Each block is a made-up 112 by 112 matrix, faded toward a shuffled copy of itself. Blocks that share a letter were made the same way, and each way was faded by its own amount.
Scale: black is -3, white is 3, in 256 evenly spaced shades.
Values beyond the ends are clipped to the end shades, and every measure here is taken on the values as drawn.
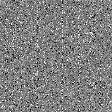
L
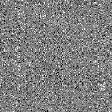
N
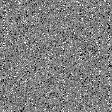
L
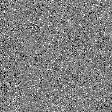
L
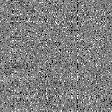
N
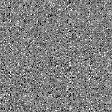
N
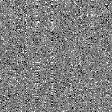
N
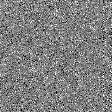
L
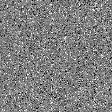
L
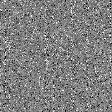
L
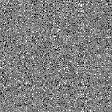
N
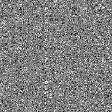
N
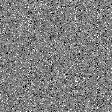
L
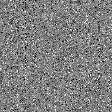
L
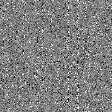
L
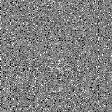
N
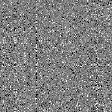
N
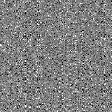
N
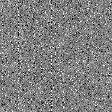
L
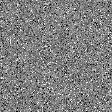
L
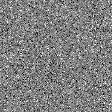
L
